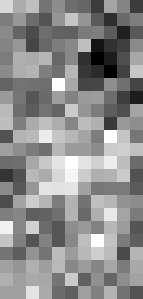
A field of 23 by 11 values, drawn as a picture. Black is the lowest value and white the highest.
Histogram: bell-shaped. Ninth with the highest average: centre. Mirror symmetry: none. Ninth with the lowest average: top right.
